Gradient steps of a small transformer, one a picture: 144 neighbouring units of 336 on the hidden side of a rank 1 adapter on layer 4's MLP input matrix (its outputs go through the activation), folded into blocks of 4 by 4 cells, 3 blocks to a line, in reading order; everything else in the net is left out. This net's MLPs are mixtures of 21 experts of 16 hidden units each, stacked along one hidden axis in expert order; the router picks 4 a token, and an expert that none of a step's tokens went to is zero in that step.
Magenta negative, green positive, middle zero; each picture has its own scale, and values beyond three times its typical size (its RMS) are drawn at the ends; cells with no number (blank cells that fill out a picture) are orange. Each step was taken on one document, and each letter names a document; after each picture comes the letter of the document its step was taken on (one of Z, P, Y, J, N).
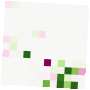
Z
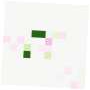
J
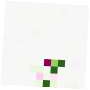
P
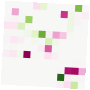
Z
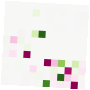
Z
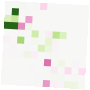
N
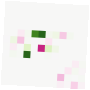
J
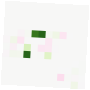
J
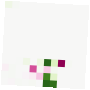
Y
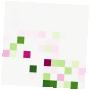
N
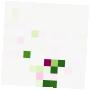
P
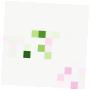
J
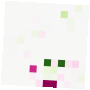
P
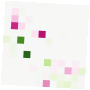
N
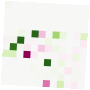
N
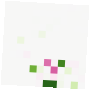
P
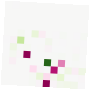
N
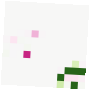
Z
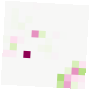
Z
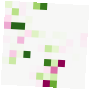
Y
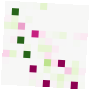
N
